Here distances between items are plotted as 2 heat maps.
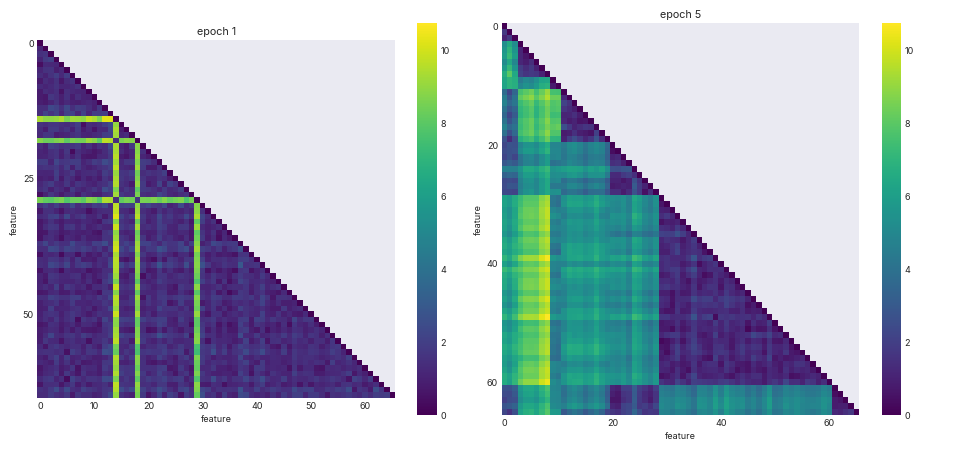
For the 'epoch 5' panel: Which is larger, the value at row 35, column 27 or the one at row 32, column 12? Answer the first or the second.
the second
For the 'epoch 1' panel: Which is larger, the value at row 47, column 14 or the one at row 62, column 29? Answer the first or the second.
the first
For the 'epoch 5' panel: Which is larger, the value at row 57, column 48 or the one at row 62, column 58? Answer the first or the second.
the second
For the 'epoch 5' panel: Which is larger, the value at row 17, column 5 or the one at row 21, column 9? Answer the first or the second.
the first
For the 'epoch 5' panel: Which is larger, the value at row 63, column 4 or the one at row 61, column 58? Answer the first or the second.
the first
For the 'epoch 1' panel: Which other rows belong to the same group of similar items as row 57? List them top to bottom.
0, 1, 2, 3, 4, 5, 6, 7, 8, 9, 10, 11, 12, 13, 15, 16, 17, 19, 20, 21, 22, 23, 24, 25, 26, 27, 28, 30, 31, 32, 33, 34, 35, 36, 37, 38, 39, 40, 41, 42, 43, 44, 45, 46, 47, 48, 49, 50, 51, 52, 53, 54, 55, 56, 58, 59, 60, 61, 62, 63, 64, 65
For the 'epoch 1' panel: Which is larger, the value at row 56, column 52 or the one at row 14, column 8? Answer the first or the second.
the second
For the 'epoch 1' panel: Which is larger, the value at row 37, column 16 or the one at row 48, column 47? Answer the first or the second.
the first
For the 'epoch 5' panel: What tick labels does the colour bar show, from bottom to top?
0, 2, 4, 6, 8, 10
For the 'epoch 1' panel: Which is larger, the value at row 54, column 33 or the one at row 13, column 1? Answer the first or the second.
the second
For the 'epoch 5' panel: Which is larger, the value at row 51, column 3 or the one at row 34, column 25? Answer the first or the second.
the first
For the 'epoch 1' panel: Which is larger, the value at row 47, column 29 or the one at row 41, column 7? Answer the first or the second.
the first
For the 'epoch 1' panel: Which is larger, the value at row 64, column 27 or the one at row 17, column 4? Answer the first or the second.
the first
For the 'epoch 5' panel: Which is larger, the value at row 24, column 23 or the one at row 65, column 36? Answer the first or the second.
the second
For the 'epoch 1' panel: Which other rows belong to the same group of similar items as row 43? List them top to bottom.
0, 1, 2, 3, 4, 5, 6, 7, 8, 9, 10, 11, 12, 13, 15, 16, 17, 19, 20, 21, 22, 23, 24, 25, 26, 27, 28, 30, 31, 32, 33, 34, 35, 36, 37, 38, 39, 40, 41, 42, 44, 45, 46, 47, 48, 49, 50, 51, 52, 53, 54, 55, 56, 57, 58, 59, 60, 61, 62, 63, 64, 65
